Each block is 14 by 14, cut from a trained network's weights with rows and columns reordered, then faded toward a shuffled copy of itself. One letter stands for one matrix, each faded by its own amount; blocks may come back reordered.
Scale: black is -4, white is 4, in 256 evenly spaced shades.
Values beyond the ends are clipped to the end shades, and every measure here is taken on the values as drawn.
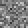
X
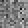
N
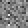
X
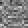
N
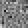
X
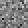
X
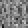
N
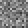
N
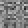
N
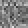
N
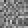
N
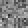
N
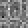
N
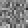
N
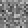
X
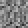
N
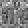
N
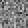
X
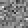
X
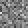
X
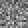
N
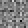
X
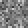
X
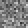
X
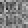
N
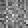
N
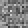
N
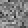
X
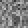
N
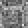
N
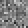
X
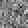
X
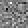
X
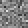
X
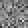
X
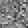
X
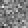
X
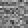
N
